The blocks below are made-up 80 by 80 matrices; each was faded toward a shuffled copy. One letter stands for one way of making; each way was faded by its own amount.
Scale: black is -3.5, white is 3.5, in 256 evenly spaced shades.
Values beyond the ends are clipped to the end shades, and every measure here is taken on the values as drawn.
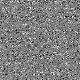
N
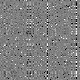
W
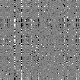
W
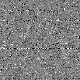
N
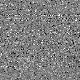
N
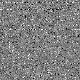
N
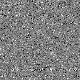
N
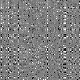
W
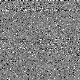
N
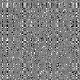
W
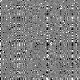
W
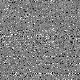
N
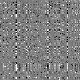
W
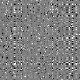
W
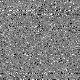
N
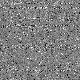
N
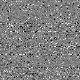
N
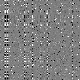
W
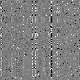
W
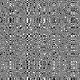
W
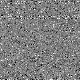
N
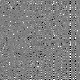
W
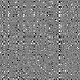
W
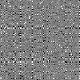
W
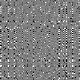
W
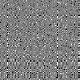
W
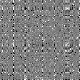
W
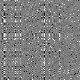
W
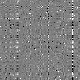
W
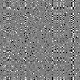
W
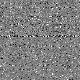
N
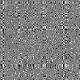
W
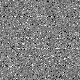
N
